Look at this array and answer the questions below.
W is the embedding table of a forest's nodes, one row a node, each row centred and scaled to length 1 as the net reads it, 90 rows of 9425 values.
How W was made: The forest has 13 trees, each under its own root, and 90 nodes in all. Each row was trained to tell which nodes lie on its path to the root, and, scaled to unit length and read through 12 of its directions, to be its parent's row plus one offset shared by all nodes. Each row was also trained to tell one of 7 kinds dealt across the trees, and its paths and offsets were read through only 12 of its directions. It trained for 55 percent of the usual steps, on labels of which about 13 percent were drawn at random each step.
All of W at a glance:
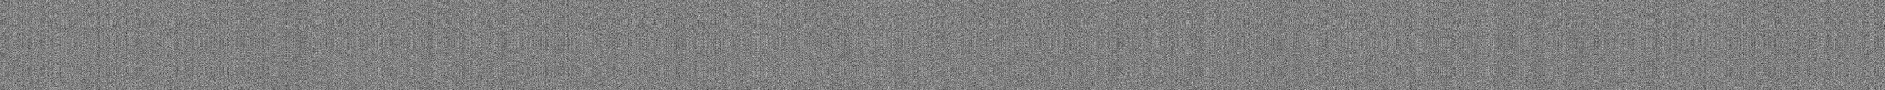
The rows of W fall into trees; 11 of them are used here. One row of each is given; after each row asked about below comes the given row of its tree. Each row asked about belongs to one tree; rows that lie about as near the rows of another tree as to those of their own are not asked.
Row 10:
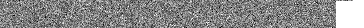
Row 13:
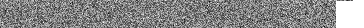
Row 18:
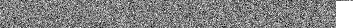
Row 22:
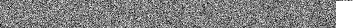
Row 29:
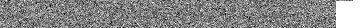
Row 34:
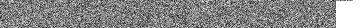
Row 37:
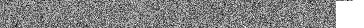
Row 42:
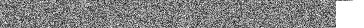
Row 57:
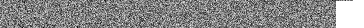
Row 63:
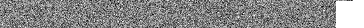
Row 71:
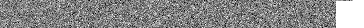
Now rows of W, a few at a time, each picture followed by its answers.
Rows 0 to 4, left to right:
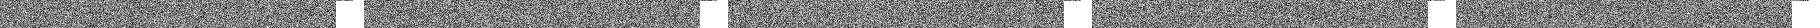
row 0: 10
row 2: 37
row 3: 63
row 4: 71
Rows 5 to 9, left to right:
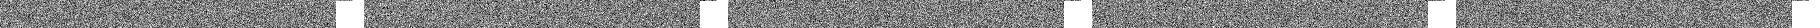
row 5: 71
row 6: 22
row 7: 34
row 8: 29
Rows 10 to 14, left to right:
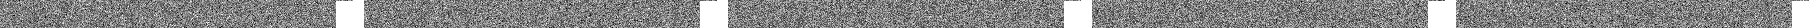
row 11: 42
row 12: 10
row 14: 29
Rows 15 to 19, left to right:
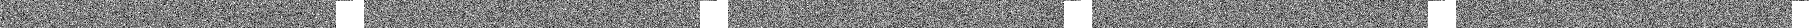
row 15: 29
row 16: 71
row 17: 63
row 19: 42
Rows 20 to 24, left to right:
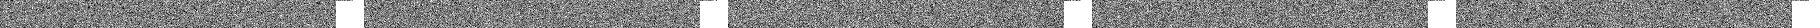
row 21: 42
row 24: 10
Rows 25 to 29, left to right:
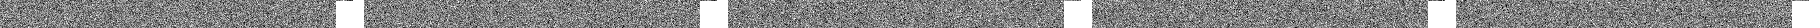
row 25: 57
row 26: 57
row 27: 10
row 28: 13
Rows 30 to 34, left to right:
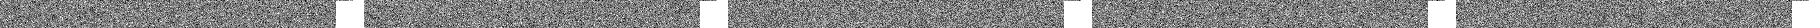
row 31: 37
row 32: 71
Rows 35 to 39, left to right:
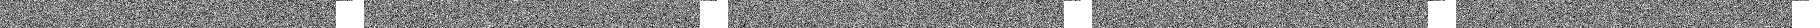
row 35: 22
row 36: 71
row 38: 18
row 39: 10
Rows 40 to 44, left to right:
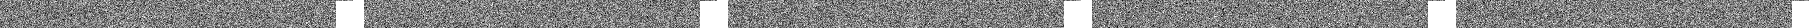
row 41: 18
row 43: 10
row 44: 42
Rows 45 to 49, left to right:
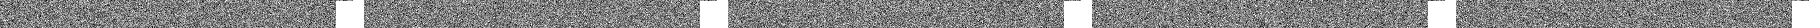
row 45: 42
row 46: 10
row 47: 22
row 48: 18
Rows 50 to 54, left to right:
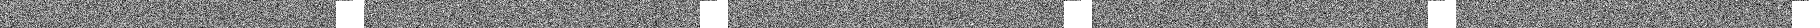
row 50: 63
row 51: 57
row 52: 63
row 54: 22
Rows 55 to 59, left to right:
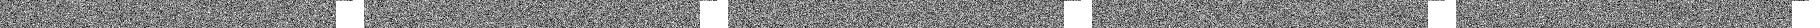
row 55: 10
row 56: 71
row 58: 71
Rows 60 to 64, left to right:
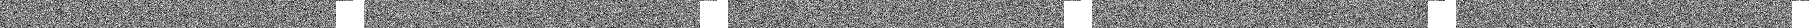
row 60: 57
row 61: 29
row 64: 29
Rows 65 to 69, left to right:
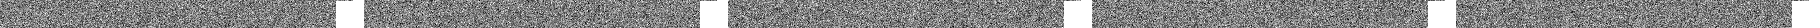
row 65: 34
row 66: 29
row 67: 42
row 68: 18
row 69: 42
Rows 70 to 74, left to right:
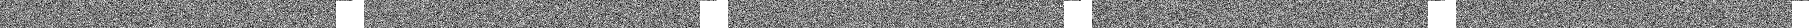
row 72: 18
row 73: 42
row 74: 42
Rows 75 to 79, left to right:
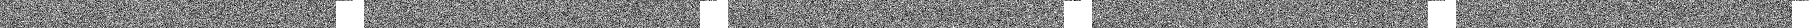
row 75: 37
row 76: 22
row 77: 13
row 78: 18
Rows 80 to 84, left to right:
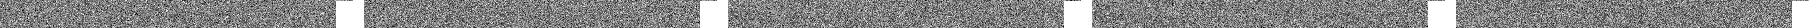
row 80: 34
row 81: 34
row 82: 13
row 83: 29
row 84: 34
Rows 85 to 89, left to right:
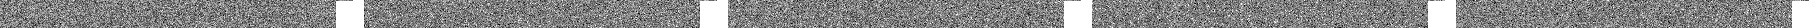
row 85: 29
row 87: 71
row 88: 10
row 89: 71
